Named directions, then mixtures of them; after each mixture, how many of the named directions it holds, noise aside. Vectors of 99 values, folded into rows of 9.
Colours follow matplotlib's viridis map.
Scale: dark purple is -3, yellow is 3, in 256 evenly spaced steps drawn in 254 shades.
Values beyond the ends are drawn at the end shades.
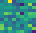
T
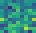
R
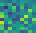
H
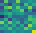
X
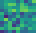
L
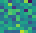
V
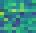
one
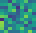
three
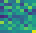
one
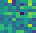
one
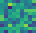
three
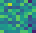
two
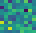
three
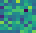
two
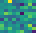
one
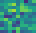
one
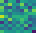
one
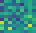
three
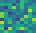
one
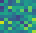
two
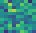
two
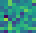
three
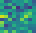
three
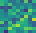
three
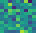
one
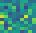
one
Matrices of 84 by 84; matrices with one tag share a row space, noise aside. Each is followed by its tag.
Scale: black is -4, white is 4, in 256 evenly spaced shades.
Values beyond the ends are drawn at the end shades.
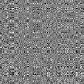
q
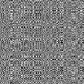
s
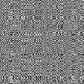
s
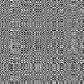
s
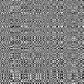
s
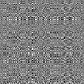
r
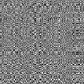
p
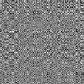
q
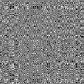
q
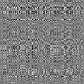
r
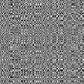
s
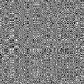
q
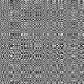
s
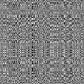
r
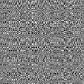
r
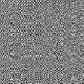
s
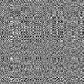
s
